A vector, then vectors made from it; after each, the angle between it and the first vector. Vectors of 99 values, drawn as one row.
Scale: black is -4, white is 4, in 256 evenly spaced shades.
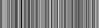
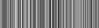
nearly opposite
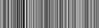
orthogonal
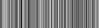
nearly parallel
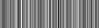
nearly opposite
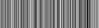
orthogonal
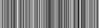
orthogonal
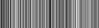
partly opposed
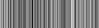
orthogonal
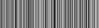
partly aligned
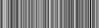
partly aligned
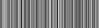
nearly parallel
